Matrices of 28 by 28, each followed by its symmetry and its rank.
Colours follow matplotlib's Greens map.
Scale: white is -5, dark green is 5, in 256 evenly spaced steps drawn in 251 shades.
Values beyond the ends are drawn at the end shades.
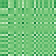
symmetric, rank one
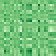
antisymmetric, rank two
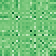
symmetric, rank three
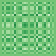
symmetric, rank one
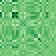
symmetric, rank three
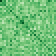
symmetric, rank five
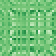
antisymmetric, rank two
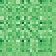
symmetric, rank three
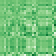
antisymmetric, rank two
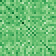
symmetric, rank five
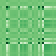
symmetric, rank one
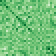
symmetric, rank five
